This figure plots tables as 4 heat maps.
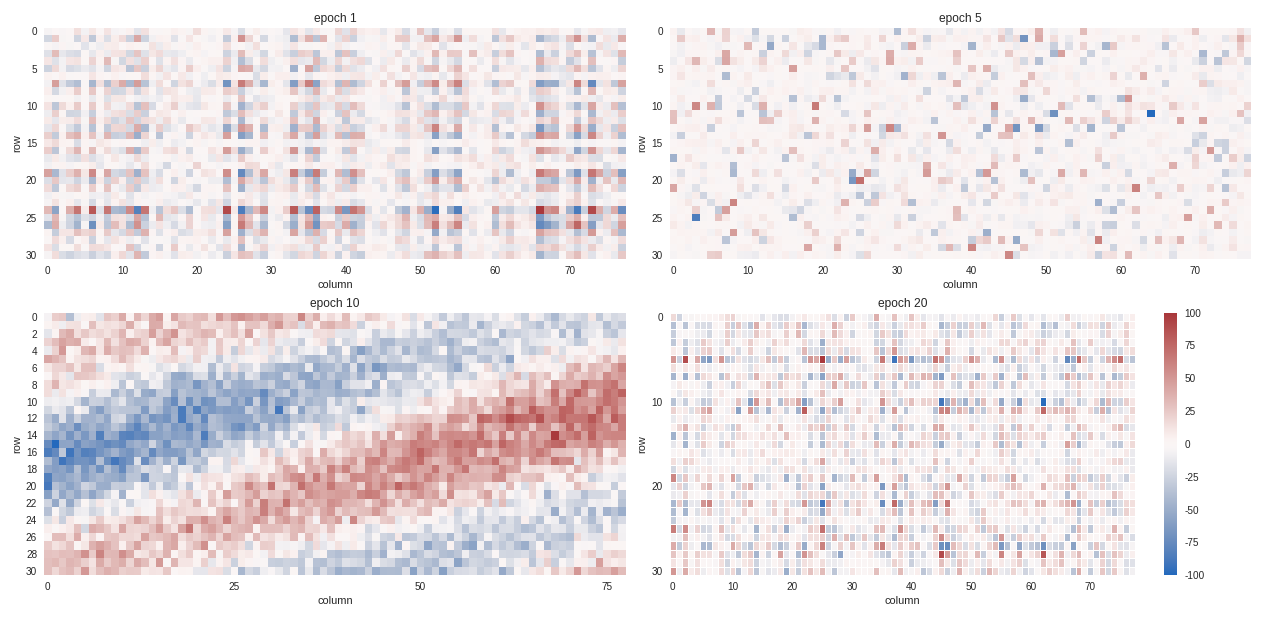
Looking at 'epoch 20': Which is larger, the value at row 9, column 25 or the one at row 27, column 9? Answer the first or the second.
the first
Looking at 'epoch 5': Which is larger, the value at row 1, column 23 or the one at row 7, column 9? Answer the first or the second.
the first
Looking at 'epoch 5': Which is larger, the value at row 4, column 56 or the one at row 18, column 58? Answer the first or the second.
the first
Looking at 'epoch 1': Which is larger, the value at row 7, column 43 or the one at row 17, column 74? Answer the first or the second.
the first
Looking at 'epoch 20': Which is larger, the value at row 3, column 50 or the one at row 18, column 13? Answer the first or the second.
the second
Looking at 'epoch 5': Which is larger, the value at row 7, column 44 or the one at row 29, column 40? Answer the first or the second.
the second
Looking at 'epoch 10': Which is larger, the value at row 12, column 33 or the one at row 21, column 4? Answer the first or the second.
the first
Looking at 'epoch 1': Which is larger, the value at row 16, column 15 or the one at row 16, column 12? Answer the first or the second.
the first
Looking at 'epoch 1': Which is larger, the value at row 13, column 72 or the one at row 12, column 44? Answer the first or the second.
the first
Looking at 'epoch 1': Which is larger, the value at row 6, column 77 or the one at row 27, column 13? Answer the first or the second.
the second
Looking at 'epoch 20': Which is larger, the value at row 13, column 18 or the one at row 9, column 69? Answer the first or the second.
the first
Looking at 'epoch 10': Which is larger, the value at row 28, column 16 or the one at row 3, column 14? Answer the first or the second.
the first
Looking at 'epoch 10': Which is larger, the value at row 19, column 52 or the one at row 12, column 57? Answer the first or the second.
the first
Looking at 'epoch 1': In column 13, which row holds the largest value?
24
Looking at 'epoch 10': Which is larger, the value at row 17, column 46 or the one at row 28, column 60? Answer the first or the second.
the first
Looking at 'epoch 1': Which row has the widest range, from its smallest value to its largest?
24
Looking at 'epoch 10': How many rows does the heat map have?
31
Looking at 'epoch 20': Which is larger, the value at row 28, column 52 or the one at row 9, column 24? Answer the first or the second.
the second
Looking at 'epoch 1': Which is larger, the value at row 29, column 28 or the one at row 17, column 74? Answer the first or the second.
the first
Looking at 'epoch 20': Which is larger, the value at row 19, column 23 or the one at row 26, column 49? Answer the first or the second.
the first
